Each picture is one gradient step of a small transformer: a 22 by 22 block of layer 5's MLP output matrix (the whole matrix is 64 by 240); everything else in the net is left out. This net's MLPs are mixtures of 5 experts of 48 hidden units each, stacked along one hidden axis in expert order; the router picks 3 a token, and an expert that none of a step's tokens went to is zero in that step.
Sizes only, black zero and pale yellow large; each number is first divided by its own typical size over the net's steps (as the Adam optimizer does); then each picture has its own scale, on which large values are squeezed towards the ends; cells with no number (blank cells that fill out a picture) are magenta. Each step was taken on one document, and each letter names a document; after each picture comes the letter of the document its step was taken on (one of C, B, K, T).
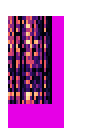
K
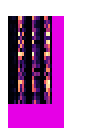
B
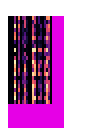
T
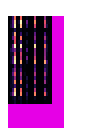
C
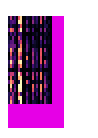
C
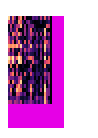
K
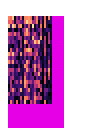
K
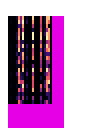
B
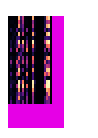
B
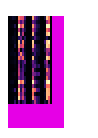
B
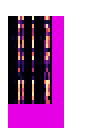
B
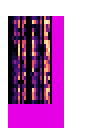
T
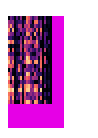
K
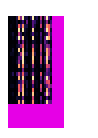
T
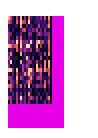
K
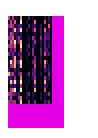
C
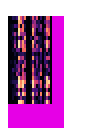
T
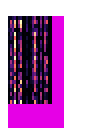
C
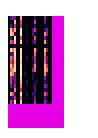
C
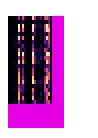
B
